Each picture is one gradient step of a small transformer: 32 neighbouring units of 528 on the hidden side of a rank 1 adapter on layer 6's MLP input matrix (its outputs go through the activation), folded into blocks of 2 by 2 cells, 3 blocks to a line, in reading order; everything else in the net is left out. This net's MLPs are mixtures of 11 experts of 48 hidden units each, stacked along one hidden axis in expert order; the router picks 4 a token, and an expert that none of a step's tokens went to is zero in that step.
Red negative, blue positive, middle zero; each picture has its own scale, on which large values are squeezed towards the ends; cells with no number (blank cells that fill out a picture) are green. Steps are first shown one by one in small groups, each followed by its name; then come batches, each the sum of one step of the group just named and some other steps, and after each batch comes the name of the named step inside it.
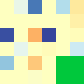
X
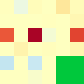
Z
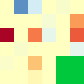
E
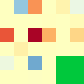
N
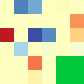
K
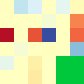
E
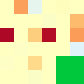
E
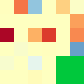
Z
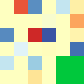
X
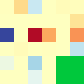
Z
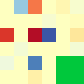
N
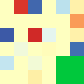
X
